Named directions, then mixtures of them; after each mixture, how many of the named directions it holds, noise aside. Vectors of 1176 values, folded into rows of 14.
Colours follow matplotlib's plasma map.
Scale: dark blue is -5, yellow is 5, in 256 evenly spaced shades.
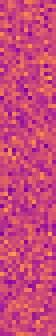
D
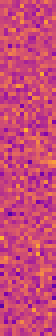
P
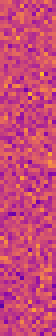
two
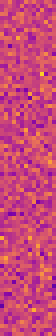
two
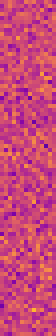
two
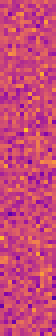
one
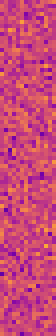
two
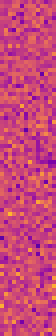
one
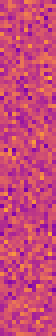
one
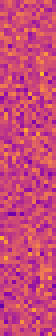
two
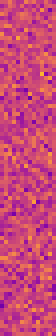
two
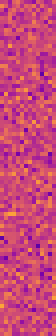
two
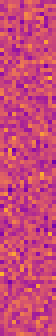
two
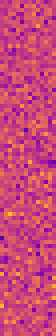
one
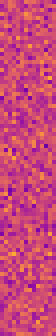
one
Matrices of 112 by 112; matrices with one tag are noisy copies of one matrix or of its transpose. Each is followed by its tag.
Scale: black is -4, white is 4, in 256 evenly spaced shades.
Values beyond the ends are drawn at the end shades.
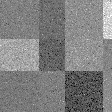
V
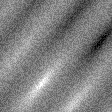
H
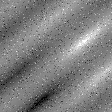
H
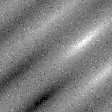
H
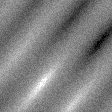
H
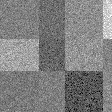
V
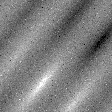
H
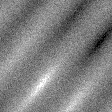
H
